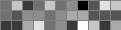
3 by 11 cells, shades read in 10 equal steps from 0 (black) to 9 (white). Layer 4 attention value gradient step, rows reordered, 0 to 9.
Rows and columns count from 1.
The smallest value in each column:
2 2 2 4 4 4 2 0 3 2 3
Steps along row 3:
same up up down up down up down down up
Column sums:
10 12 13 17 15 14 13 15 13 13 16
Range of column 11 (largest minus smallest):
4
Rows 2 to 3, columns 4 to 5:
5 4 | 8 4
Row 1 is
4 7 2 4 7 4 5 0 3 8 7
